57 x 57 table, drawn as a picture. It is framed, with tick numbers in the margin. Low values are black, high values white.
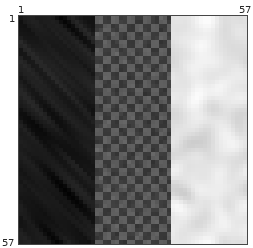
The table splits into one row of 3 panels. Panel 1,1: very low, slanting down to the right, faint in contrast. Panel 1,2: low, checkered. Panel 1,3: very high, blotchy, faint in contrast.
